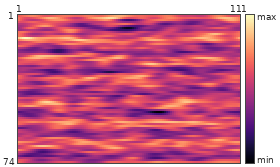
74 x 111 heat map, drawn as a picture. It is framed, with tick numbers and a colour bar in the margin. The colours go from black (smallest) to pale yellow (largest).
Grain: streaks across. Histogram: bell-shaped. Slope: none. Stripes: horizontal, repeating 7 times.
